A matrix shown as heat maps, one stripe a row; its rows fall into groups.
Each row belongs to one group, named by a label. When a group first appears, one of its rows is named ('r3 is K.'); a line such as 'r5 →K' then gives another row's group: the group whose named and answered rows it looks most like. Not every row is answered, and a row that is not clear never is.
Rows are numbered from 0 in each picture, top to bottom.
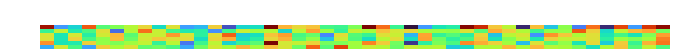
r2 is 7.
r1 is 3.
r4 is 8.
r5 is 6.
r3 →7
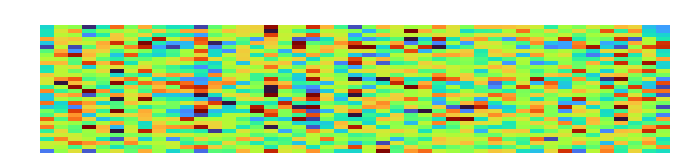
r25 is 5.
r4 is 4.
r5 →4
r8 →5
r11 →3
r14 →7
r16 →5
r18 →3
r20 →6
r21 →4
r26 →3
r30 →5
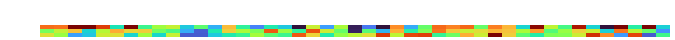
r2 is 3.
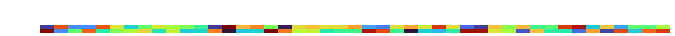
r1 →8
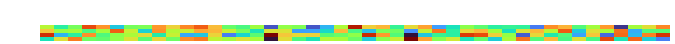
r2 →8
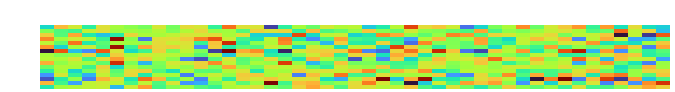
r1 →6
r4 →7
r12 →6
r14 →8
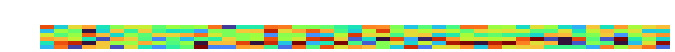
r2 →5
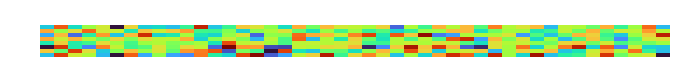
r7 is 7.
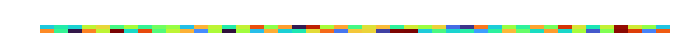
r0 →6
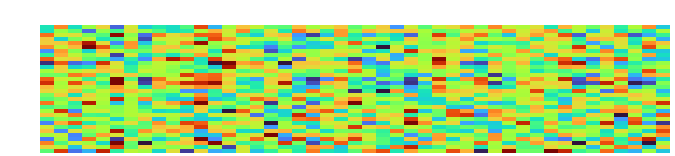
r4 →5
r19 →5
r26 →7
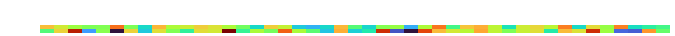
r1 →7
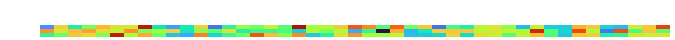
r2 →4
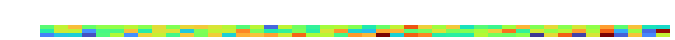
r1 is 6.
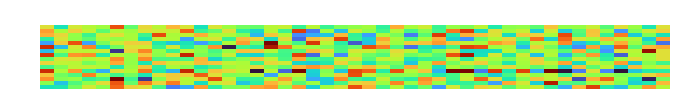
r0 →7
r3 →6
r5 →8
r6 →3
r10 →3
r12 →5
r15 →4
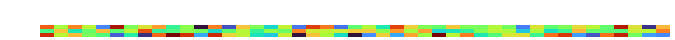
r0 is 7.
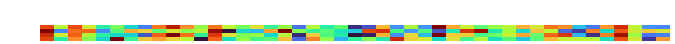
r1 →8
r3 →7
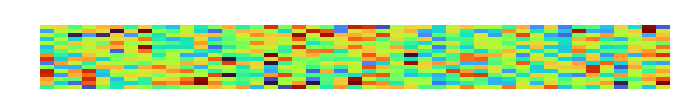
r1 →3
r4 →4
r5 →4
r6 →3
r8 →8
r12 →8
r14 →5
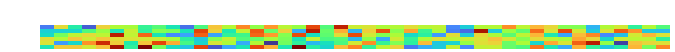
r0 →6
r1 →6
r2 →4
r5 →4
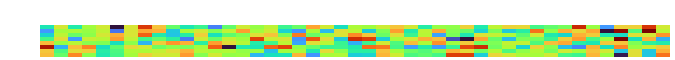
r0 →3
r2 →4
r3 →6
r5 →8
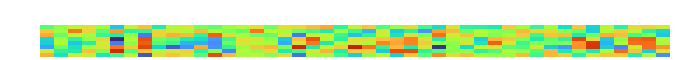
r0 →3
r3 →3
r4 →3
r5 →4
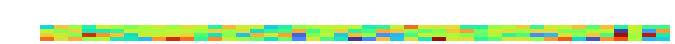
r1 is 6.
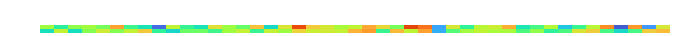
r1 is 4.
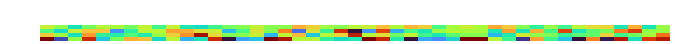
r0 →3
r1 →6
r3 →8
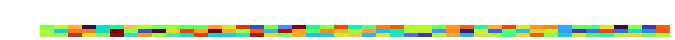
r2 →4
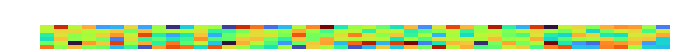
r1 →4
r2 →4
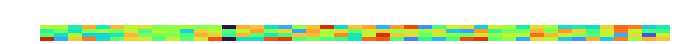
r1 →6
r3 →8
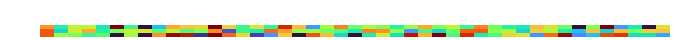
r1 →8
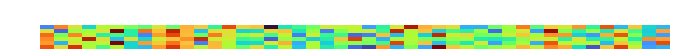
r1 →7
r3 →5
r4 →7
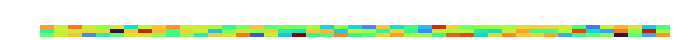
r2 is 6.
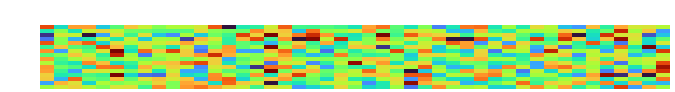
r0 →8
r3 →6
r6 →7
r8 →8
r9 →5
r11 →8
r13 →7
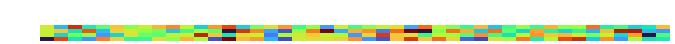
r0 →7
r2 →6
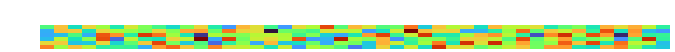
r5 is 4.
